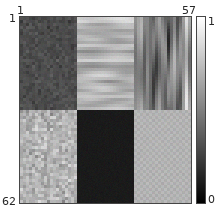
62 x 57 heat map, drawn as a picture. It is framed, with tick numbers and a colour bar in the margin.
It is made of 2 by 3 panels. Panel 1,1: low, fine-grained, faint in contrast. Panel 1,2: high, streaked across. Panel 1,3: middling, streaked downward, strong in contrast. Panel 2,1: high, fine-grained. Panel 2,2: very low, flat. Panel 2,3: high, checkered, faint in contrast.
